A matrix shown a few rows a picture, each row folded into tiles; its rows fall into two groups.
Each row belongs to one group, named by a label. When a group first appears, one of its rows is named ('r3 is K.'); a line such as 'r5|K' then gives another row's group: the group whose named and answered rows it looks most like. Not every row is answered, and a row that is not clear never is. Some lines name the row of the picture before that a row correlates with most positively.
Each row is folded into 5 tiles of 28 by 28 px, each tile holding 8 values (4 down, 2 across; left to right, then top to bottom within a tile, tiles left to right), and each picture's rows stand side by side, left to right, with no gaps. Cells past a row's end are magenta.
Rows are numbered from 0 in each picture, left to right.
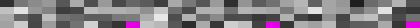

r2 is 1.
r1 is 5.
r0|5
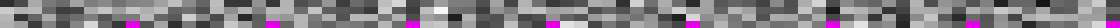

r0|5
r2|1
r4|5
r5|1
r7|1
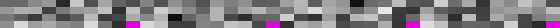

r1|5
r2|1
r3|5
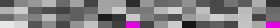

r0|5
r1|1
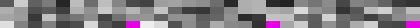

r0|5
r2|5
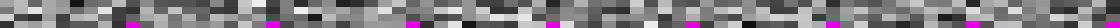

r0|1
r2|1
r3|1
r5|1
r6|5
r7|1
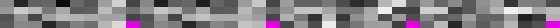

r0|1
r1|1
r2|1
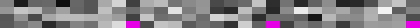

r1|1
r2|1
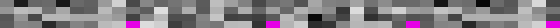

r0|1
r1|5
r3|1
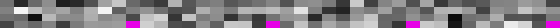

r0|1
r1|5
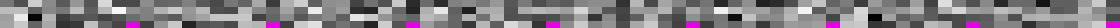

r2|1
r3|5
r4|5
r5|1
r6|5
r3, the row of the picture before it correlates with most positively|1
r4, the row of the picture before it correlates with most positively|2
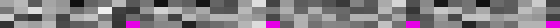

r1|1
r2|1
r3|1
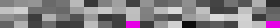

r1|1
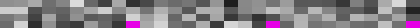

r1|5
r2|1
